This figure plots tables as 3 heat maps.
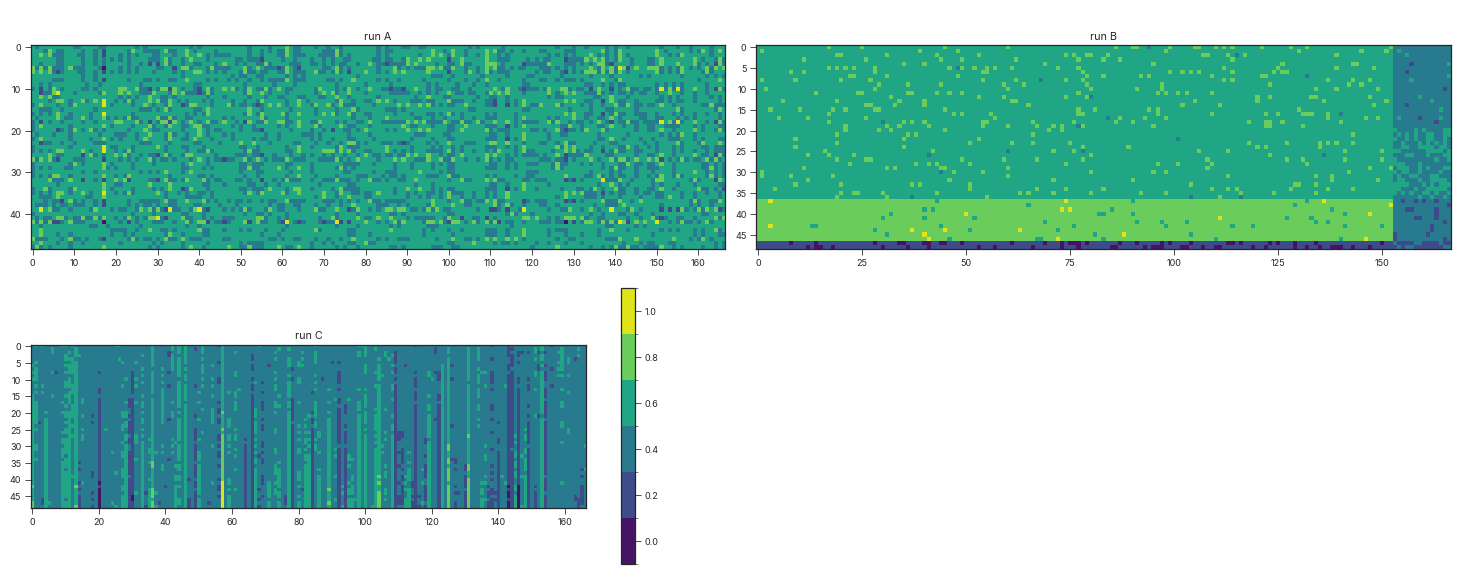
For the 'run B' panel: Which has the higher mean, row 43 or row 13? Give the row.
43
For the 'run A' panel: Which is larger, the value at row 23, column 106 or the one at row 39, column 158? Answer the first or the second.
the second
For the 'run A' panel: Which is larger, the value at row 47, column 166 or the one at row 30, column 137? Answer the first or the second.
the second
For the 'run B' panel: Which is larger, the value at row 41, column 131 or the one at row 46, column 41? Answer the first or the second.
the second
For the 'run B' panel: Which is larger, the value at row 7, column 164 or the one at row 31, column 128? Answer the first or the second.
the second
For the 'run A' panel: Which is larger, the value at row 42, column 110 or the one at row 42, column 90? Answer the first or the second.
the second
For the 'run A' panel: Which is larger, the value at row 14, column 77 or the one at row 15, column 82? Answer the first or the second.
the second
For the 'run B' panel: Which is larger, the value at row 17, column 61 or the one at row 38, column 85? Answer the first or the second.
the second
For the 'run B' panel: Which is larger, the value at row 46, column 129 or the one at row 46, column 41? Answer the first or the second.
the second
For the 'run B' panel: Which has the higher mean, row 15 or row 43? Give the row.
43
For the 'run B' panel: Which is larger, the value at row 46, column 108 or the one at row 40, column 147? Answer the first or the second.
the second
